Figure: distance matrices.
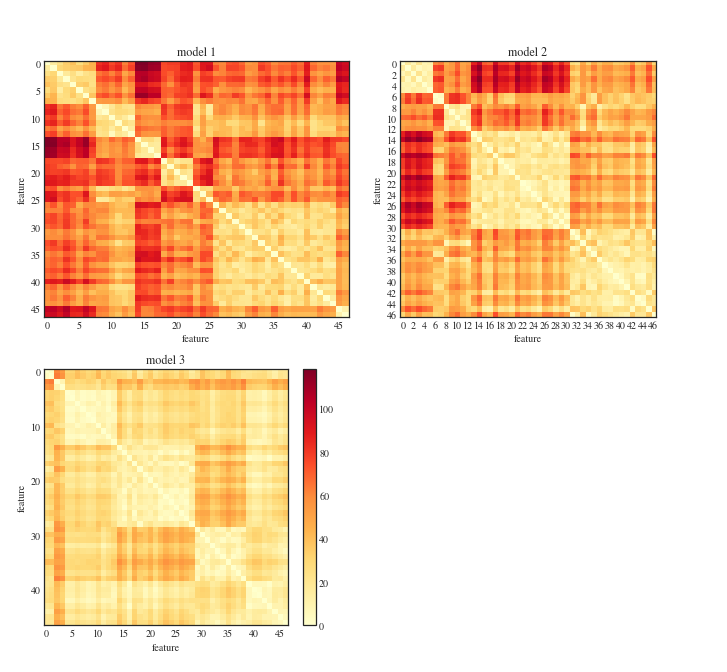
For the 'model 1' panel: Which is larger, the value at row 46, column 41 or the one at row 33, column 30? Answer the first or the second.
the first
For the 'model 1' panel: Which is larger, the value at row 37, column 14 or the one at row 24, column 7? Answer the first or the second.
the first
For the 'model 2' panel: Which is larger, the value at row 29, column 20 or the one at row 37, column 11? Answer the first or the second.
the second
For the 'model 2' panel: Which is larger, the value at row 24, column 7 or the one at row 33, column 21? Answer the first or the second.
the second
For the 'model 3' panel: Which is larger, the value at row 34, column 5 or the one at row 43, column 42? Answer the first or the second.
the first
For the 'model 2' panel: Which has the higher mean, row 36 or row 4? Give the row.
4
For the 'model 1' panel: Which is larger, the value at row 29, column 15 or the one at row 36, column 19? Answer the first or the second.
the second
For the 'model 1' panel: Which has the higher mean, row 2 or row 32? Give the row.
2
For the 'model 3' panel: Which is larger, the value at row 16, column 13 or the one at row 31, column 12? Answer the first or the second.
the second
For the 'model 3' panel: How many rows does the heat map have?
47
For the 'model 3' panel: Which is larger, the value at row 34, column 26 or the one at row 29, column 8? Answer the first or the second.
the first
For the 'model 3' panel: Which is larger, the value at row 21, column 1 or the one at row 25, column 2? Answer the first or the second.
the second
